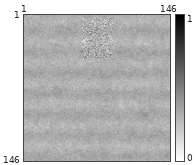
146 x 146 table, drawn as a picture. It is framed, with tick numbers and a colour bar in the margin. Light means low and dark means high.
Stripes: horizontal, repeating 7 times. Odd patch: rougher, in the top middle. Roughest part: top middle. Odd rows or columns: none. Slope: none.
